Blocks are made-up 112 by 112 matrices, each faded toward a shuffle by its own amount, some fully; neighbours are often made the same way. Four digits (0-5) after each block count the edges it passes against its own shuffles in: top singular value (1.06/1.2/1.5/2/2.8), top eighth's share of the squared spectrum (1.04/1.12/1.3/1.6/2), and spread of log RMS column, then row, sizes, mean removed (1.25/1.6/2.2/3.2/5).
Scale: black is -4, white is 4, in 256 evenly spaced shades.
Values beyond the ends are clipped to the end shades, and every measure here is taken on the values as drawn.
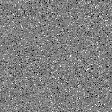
3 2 1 1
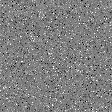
1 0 0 0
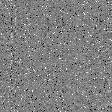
3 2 1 0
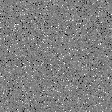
3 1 0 0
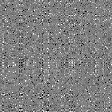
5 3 2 2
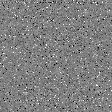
1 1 0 1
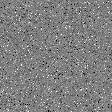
0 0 0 0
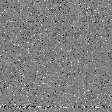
2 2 1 2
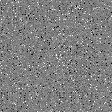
3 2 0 0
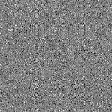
4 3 2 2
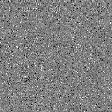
4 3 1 1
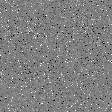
0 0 0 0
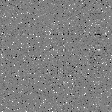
3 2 0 1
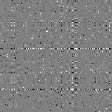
5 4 2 2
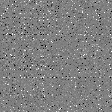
4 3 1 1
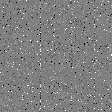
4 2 1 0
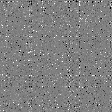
4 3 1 2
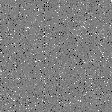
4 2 1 1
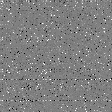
4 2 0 1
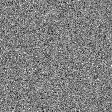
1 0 0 0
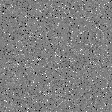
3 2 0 0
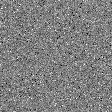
0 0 0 0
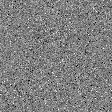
0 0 0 0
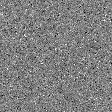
0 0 0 0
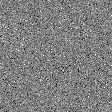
0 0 0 0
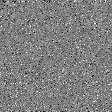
1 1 0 2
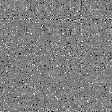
4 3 2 2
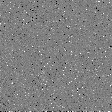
3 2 0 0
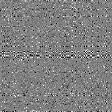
5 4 2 3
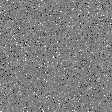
0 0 0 0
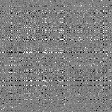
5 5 3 4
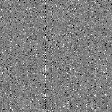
4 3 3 1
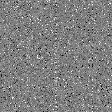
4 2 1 0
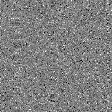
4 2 1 1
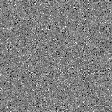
4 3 1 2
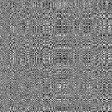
5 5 4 4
